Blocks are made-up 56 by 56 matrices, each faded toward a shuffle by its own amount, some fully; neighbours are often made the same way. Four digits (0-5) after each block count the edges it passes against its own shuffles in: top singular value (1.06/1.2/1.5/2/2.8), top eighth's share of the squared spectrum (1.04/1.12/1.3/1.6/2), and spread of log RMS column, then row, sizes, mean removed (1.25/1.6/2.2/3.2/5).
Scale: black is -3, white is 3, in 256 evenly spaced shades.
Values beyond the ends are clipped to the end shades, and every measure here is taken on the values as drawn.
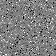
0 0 0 0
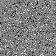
0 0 0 0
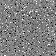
2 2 0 0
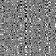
4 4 3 2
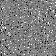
2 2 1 0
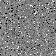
2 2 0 0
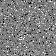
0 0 0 0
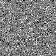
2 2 0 0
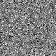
2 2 0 0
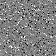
2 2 0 0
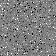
2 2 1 0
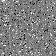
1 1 0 0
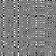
5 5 3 3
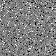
2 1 0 1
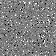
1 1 0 1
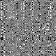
4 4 3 2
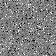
0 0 0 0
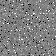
0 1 0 0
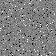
1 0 0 0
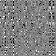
4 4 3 2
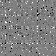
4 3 1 1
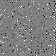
3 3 1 0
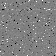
2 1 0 0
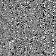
1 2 2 0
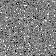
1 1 0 0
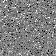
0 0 0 0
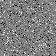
0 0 0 0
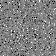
2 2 0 0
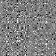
3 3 2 1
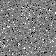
0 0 0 0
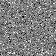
1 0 0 0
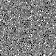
3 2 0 0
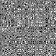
4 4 2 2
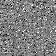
2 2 0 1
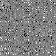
4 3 2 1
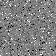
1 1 0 0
